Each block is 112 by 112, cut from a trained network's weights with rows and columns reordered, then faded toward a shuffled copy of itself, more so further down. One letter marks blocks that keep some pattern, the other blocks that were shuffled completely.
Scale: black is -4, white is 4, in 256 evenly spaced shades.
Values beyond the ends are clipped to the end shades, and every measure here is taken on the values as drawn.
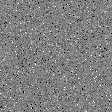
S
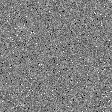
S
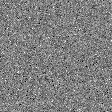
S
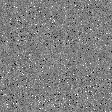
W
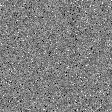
S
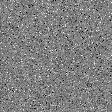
S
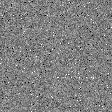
W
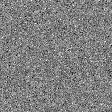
S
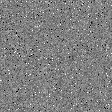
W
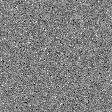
S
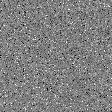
S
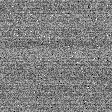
W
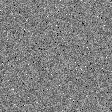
S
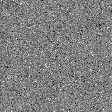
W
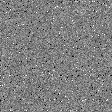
W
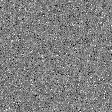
W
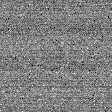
W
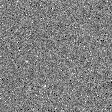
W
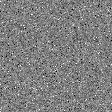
W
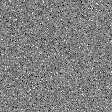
S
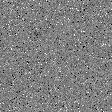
S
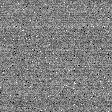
W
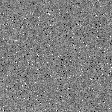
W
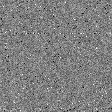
W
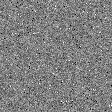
S
